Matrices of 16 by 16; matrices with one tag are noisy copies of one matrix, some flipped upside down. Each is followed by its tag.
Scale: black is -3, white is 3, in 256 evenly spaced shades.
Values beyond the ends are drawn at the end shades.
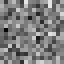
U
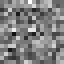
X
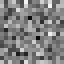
U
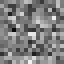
X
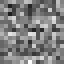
X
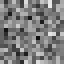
U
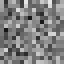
U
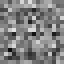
X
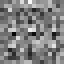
X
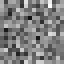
U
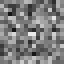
X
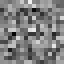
X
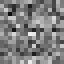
X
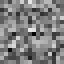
X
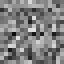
X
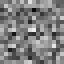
X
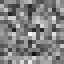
X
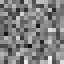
U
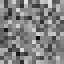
U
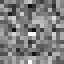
X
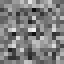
X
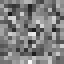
X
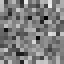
U
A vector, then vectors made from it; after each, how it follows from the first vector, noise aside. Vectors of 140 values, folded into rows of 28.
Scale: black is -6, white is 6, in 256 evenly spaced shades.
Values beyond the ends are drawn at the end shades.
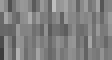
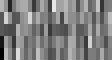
scaled up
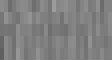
shrunk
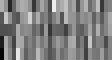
scaled up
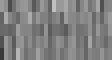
copied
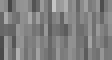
copied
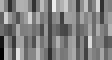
scaled up
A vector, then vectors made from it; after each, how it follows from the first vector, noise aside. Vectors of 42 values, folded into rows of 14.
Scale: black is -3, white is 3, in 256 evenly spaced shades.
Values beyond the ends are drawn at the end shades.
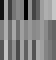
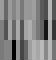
wrapped around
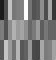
sign-scrambled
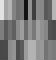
sign-scrambled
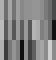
wrapped around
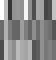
sign-scrambled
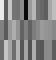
sign-scrambled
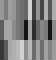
wrapped around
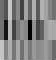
wrapped around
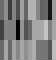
wrapped around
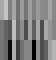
wrapped around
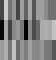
wrapped around
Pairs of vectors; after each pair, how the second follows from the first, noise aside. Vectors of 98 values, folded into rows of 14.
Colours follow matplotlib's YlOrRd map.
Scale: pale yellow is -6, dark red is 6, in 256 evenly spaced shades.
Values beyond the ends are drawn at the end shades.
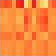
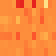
partly zeroed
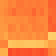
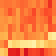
scaled up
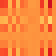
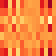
scaled up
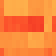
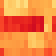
scaled up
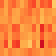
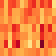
scaled up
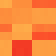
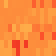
partly zeroed
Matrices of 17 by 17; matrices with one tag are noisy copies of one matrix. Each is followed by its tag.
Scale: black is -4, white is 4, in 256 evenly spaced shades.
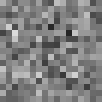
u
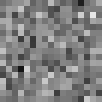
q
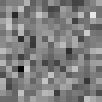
q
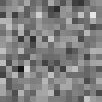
q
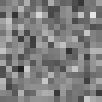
q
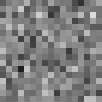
q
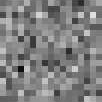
q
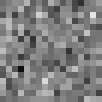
q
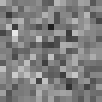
u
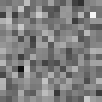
q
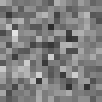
u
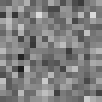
q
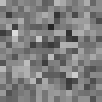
u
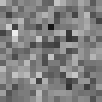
u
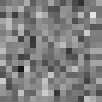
q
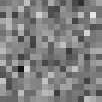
q
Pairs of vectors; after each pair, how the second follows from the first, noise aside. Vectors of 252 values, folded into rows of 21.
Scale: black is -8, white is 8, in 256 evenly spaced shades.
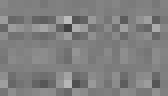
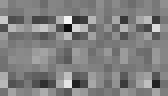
scaled up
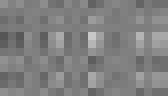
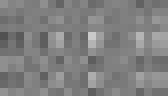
copied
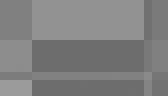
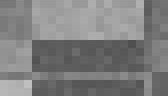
scaled up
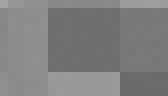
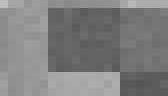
scaled up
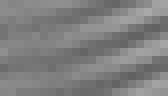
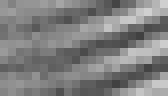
scaled up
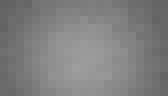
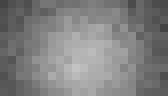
scaled up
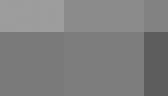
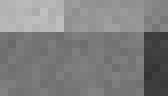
scaled up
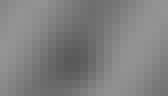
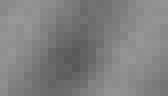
copied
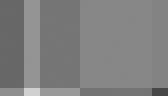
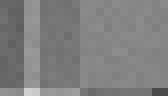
copied
